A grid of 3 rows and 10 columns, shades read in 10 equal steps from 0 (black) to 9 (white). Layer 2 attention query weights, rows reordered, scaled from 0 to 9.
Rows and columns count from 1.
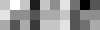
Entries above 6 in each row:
5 2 3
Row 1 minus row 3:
1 6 1 -1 0 -2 0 1 -4 -3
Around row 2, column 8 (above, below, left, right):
4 3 7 5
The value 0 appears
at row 1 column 9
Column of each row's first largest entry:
2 1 7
